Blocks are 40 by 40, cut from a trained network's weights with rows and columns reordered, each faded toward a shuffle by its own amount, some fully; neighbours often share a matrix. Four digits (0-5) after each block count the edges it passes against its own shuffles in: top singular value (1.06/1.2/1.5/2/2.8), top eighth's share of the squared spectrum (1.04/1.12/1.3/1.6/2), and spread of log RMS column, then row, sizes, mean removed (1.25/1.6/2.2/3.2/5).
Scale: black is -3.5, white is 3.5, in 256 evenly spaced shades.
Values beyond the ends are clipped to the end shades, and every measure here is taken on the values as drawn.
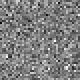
2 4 0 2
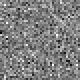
0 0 0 0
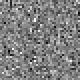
0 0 0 0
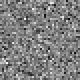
0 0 0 0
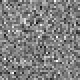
2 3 0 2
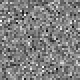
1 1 0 0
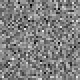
1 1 0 0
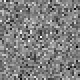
0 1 0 0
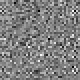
3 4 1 2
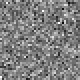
0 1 0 0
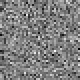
2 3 1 0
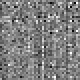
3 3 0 2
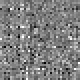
2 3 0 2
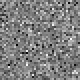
0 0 0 0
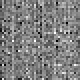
3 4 1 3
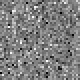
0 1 0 0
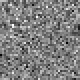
1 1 0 0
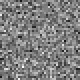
2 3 0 0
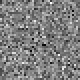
1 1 0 0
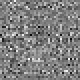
3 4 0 3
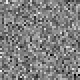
2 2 0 0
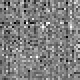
2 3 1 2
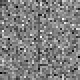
0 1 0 0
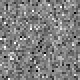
0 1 0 0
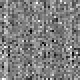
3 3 1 2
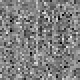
2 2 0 1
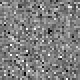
1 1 0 0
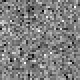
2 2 0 0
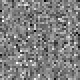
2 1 0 0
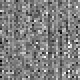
3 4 1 2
